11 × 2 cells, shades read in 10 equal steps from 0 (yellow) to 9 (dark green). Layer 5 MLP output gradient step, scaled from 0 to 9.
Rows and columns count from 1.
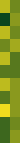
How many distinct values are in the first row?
2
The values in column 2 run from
3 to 6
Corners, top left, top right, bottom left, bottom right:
2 5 7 4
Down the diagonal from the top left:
2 4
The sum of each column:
48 50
